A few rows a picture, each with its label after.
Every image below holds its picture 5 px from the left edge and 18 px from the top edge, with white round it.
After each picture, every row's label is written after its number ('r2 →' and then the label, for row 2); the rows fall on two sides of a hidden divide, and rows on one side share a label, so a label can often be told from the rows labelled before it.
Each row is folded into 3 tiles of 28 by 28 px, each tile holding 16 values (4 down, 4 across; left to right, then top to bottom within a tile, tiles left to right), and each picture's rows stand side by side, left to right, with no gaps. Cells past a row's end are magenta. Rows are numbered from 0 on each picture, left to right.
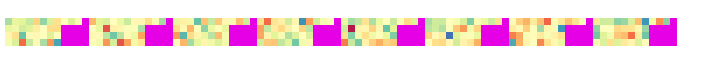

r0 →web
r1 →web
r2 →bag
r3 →web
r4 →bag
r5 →web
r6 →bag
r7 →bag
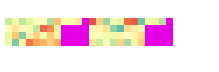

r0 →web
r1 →bag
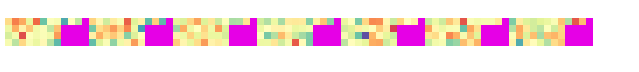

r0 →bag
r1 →bag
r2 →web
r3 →bag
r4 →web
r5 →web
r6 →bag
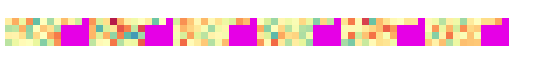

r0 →web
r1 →web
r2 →bag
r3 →bag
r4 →web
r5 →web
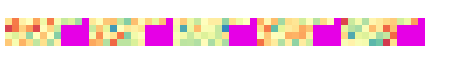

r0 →bag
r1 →web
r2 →bag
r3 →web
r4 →web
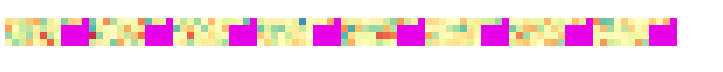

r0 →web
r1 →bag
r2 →bag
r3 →web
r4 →web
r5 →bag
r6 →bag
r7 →web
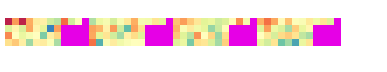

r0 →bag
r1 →bag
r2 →bag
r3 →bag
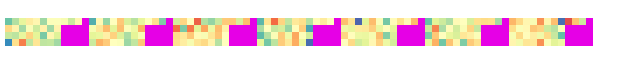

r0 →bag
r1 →bag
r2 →web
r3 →bag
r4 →web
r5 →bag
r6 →bag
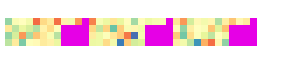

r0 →web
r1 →web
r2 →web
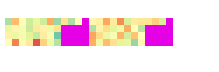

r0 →bag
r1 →bag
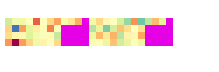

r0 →web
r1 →bag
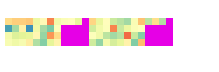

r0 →bag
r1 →bag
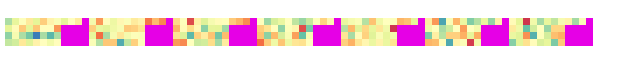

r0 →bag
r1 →web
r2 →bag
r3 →web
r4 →bag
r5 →web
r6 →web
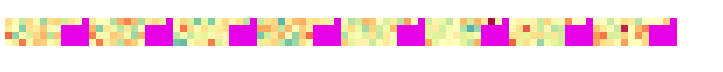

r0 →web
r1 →bag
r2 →bag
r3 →bag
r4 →web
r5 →bag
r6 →bag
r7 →web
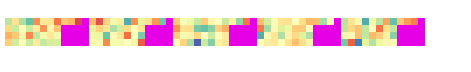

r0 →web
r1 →bag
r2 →web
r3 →web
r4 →bag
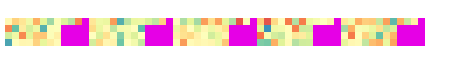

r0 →web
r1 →web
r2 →bag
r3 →bag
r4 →bag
